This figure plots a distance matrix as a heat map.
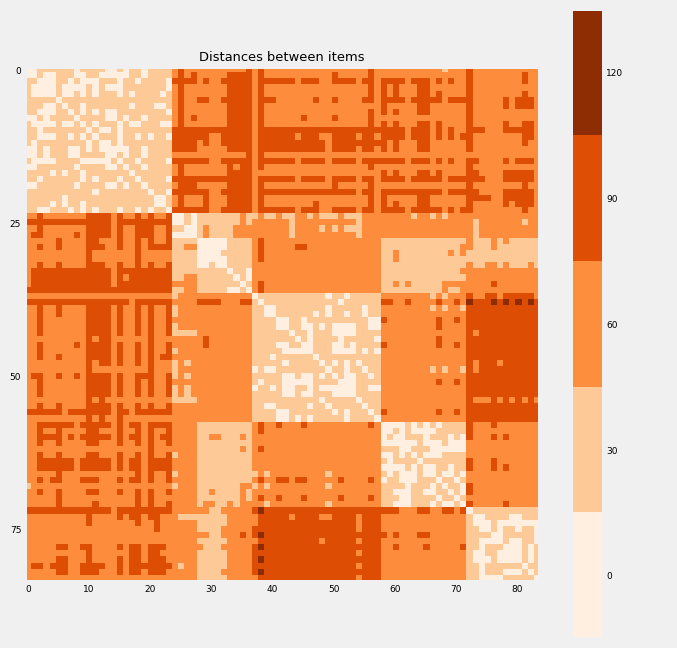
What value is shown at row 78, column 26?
60
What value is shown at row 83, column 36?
60
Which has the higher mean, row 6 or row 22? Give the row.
22
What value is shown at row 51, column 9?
60
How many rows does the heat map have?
84
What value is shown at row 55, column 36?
60
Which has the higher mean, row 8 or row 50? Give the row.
50
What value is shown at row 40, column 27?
60
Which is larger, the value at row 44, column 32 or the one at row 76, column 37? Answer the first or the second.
the second
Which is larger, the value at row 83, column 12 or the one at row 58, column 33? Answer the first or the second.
the first
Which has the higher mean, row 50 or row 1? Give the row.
50
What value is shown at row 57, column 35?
60
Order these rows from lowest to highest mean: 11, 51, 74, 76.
51, 74, 11, 76
